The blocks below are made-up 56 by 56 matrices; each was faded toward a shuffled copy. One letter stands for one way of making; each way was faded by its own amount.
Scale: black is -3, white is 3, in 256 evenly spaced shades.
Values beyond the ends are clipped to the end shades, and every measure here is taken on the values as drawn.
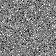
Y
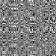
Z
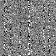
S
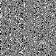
S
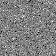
Y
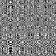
Z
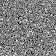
Y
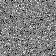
Y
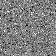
Y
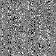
S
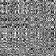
Z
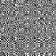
Z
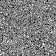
Y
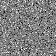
Y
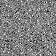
Y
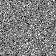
Y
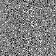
S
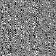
S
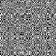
Z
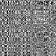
Z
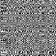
Z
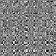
Z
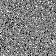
Y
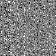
S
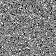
Y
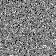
Y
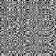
Z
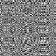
Z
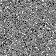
Y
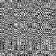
Z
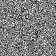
Y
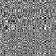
Z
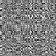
Z
